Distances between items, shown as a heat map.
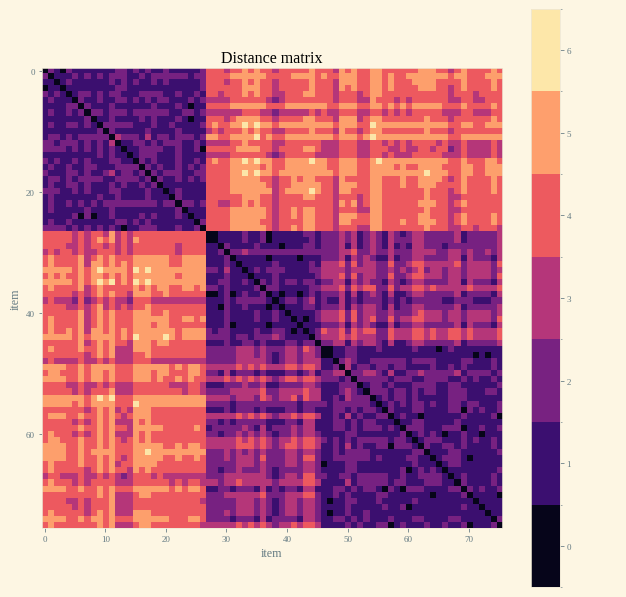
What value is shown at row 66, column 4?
4
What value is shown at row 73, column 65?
1
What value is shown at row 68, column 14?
3
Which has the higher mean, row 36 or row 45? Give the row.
36
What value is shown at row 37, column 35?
1
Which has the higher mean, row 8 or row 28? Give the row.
8
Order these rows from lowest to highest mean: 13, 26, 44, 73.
73, 13, 26, 44
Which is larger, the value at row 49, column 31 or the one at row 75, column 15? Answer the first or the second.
the second
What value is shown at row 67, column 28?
2
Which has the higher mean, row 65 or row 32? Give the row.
32
